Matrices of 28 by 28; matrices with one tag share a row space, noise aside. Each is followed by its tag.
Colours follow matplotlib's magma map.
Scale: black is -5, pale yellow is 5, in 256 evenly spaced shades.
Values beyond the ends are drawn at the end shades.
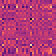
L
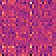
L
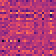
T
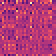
L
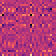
L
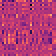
L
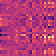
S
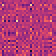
L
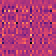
L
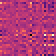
S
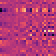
S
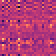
T
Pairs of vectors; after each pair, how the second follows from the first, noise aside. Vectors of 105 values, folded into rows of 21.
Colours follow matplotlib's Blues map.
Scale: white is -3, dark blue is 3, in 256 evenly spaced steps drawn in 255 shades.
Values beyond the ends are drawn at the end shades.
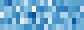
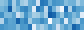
reversed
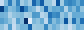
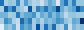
wrapped around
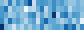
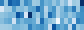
reversed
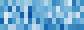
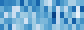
reversed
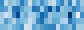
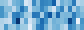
wrapped around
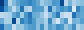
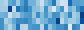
wrapped around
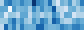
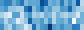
reversed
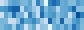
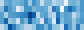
wrapped around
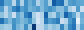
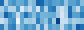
wrapped around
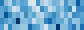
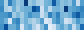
reversed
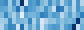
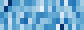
reversed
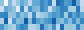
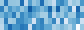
reversed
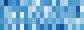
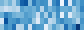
reversed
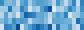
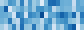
wrapped around
